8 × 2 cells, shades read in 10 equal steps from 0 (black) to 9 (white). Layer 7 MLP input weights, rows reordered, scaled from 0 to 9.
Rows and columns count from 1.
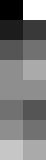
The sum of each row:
9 3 7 11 10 7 9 13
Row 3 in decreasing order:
4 3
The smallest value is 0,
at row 1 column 1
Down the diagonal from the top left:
0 2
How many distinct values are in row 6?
2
